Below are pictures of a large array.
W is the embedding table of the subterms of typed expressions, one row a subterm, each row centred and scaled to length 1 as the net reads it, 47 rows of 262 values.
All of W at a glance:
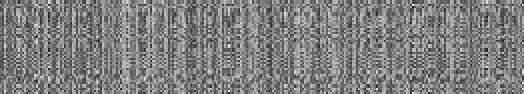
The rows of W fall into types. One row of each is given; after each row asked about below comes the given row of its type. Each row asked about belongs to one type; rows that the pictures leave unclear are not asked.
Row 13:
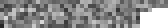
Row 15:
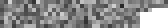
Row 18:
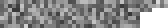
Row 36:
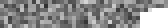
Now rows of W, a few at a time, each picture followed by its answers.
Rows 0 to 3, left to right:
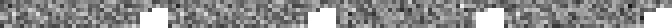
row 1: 18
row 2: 15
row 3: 13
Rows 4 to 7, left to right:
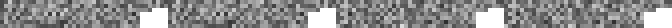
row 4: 18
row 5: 18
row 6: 15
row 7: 15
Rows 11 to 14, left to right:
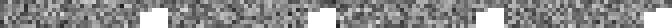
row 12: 13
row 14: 15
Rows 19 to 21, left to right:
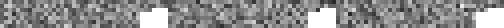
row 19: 15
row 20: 13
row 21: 15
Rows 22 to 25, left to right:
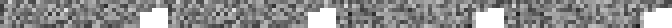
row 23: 15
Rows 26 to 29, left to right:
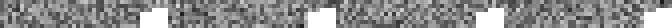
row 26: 18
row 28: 18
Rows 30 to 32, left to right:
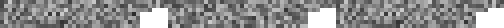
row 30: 18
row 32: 18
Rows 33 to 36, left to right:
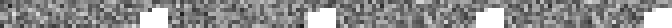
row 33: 18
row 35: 36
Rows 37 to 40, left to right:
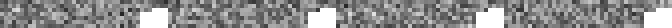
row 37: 13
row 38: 13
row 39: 18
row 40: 18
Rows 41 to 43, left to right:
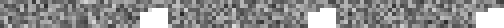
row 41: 36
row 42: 15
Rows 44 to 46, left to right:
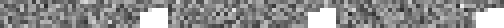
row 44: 36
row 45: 15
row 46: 15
